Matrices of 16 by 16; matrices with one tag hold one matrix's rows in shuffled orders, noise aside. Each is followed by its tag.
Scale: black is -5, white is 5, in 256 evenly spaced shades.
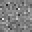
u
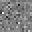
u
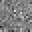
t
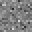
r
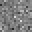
t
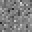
t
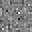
u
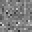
u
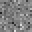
t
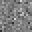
t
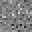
r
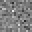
r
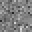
t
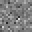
u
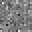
u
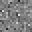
u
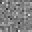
u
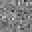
r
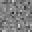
r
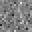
t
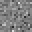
r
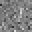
t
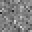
t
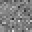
r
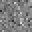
t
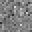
t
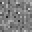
u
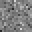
t
